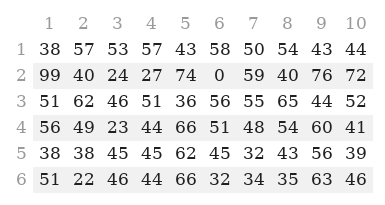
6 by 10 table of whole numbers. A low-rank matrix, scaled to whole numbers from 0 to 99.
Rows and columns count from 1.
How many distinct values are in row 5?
7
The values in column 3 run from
23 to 53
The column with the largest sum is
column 5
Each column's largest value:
99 62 53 57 74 58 59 65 76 72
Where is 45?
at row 5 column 3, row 5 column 4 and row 5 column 6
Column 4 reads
57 27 51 44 45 44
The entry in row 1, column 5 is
43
